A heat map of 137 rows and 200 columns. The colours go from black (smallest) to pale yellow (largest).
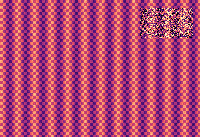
The top right is the roughest part. On average the colour sits 50% of the way up the scale. In the top right lies a patch that is rougher than the rest. Stripes running up and down repeat 12 times from left to right.
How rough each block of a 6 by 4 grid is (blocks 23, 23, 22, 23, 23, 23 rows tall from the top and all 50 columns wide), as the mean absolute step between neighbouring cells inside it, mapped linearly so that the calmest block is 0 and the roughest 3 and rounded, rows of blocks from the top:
0013 | 0013 | 0000 | 0000 | 0000 | 0000
